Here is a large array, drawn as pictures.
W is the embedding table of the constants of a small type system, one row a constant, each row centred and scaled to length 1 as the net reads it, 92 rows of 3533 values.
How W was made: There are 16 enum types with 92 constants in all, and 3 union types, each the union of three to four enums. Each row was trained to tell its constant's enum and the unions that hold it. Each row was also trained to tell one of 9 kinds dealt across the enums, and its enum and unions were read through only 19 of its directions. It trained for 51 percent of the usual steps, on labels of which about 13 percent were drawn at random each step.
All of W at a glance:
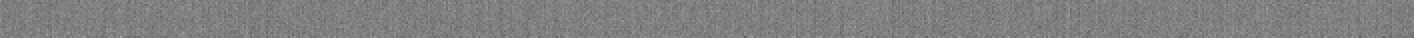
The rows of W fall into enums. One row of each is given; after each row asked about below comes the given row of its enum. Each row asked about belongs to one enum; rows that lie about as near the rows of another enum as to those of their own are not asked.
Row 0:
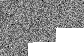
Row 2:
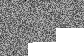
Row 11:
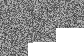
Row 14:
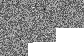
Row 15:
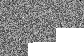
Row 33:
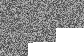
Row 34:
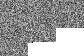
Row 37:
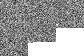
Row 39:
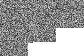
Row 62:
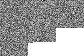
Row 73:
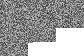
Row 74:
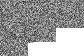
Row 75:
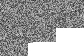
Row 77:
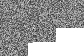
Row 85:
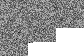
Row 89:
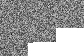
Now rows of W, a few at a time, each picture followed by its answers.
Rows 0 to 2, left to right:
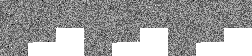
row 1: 14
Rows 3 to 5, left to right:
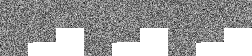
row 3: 39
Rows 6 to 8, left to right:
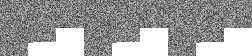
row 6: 2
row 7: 2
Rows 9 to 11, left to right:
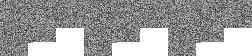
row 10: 85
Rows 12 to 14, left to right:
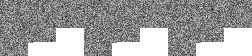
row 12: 15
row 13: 34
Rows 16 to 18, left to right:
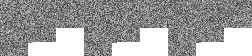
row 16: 39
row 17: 15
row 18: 14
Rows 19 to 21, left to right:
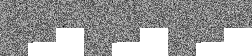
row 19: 85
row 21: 33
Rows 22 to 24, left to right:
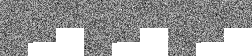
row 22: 39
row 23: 39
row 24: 34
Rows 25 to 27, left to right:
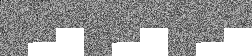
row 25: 15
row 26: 74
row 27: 33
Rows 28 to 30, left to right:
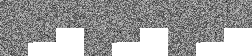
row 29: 73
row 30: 74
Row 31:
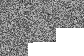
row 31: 15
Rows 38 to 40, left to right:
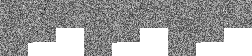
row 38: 75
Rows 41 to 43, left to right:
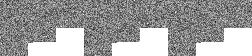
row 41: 14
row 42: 85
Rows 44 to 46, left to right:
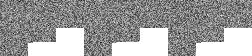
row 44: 89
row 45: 74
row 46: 34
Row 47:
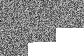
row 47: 0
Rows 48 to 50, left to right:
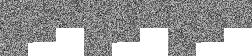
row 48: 14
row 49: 89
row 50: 73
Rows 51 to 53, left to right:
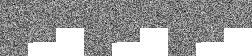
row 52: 0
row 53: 74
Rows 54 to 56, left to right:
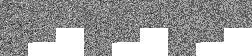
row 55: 11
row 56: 73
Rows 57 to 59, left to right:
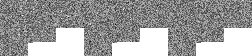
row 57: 11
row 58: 77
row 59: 34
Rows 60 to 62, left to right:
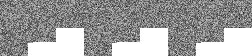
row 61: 73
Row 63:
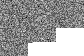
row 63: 75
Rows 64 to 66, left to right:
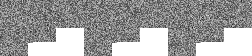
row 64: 34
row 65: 14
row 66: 33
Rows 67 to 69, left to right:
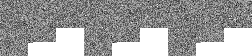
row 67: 33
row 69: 2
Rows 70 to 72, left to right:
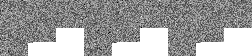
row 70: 34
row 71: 11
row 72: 14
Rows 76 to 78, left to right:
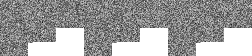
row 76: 39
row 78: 74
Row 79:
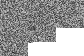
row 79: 75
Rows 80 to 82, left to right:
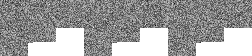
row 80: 2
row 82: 33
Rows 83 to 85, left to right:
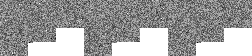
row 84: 74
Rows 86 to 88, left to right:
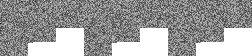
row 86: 15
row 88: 73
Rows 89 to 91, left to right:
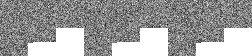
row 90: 11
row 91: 15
